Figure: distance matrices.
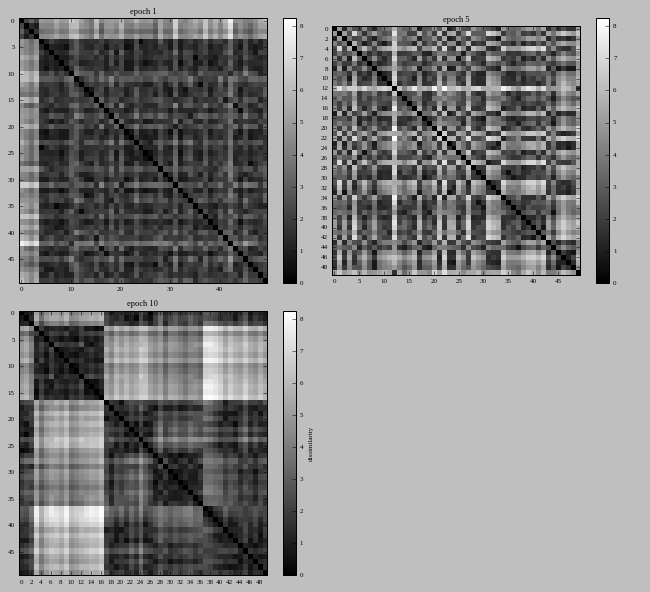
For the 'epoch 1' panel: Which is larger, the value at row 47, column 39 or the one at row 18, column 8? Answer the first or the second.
the second
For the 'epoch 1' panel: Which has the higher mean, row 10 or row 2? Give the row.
2
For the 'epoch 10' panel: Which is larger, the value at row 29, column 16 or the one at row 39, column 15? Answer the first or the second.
the second
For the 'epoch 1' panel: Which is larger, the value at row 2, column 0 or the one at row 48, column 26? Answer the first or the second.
the first
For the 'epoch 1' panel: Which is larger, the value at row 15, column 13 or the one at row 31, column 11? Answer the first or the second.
the second
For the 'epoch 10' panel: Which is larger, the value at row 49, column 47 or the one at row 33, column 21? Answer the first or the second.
the second
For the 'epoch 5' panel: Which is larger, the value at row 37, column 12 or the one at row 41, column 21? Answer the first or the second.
the second
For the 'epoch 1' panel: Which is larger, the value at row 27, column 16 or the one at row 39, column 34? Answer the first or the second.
the second
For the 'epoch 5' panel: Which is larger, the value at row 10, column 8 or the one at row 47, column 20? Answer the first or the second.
the second
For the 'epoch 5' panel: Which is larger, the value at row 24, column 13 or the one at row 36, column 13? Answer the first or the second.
the first
